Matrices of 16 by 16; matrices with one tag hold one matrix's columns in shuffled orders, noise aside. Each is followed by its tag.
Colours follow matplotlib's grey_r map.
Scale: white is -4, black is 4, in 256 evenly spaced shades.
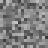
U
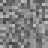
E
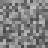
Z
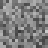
Z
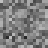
U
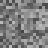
U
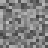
U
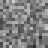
Z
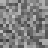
Z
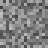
U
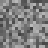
E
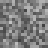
Z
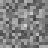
U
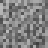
Z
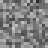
E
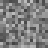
E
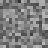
U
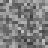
Z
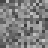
E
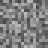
E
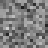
U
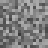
Z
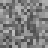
Z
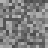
E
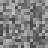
Z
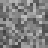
Z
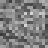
U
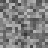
E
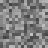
U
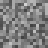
Z
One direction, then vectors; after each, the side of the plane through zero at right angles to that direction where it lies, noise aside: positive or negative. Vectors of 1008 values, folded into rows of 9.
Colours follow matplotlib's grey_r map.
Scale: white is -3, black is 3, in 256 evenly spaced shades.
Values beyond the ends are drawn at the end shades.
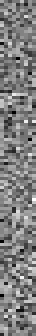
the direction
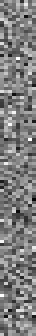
negative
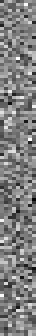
negative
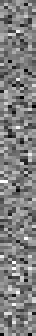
positive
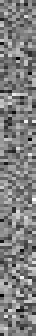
positive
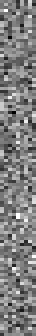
positive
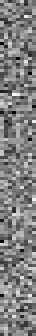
positive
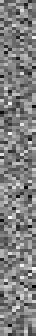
positive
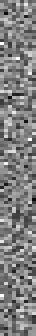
negative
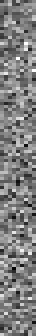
negative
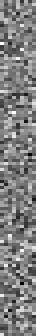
negative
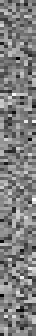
positive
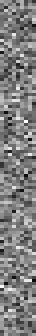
positive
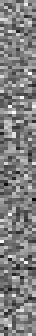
negative
